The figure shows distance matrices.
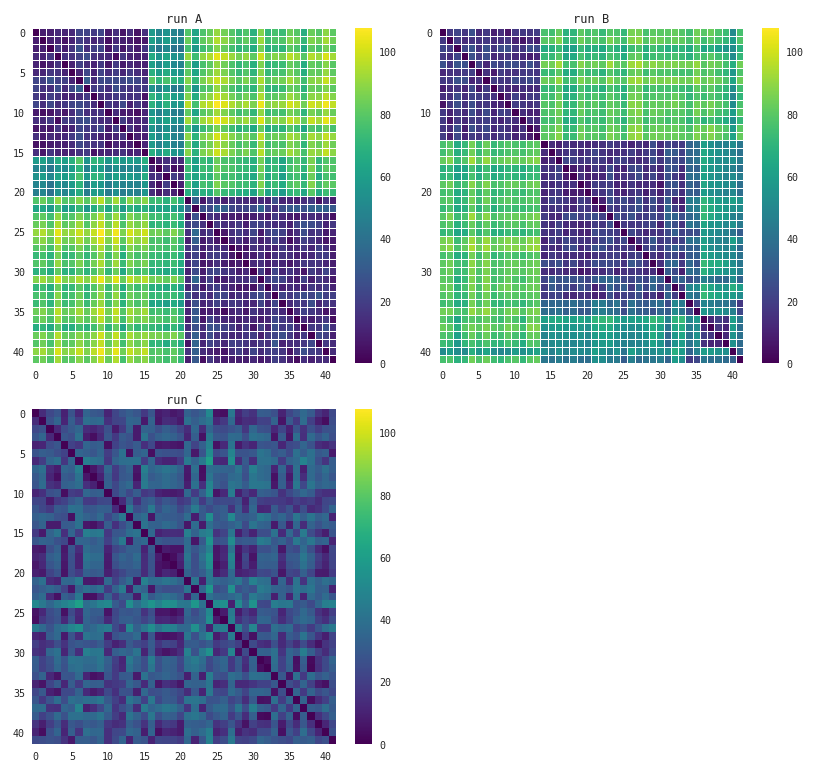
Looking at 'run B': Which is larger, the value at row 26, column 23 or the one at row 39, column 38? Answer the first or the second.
the first
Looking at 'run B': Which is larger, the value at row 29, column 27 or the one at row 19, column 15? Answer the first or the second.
the first
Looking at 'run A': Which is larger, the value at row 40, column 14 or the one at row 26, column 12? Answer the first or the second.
the first
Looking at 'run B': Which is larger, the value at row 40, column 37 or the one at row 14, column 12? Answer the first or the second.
the second
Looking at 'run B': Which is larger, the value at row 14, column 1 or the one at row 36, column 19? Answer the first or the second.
the first
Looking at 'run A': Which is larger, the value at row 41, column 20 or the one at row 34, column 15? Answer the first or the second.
the second
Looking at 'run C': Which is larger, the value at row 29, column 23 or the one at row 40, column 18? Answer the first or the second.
the first
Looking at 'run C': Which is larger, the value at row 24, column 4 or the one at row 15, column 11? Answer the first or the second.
the first
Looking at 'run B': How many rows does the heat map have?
42
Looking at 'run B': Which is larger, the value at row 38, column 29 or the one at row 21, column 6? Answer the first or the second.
the second
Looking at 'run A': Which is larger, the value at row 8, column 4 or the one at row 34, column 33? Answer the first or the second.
the second
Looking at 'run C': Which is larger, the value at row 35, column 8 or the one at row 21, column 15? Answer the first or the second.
the second
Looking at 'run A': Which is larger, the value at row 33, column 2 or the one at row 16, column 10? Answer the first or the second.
the first
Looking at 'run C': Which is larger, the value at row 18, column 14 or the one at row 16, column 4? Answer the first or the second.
the first
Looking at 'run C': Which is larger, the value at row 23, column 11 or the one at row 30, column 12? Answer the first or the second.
the second
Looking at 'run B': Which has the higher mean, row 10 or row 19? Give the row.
10
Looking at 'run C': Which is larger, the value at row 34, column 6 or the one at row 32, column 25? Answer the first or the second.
the second
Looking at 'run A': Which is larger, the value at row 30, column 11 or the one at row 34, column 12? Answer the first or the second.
the first
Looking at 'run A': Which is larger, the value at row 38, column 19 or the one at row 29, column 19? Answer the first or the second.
the first
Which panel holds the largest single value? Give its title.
run A
